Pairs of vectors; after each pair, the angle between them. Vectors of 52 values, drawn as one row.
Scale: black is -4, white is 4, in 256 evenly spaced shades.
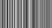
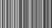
partly aligned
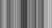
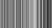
partly opposed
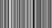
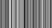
partly aligned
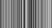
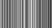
nearly opposite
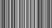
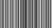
partly opposed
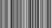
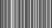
partly opposed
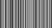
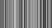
orthogonal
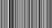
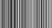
orthogonal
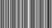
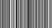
partly opposed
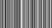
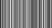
partly aligned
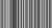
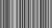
nearly opposite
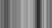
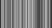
partly aligned
